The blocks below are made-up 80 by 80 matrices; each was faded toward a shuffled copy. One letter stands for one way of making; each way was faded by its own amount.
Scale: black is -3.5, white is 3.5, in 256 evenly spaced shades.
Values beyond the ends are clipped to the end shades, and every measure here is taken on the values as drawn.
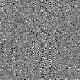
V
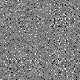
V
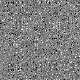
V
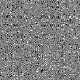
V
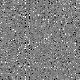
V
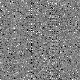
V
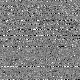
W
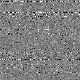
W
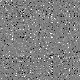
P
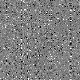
V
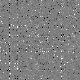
P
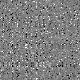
V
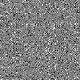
V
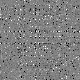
P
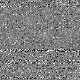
W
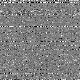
W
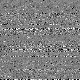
W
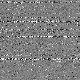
W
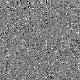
V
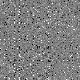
V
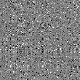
V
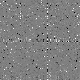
P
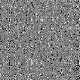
V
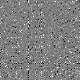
P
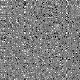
V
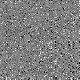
V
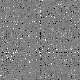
P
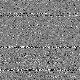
W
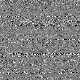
W
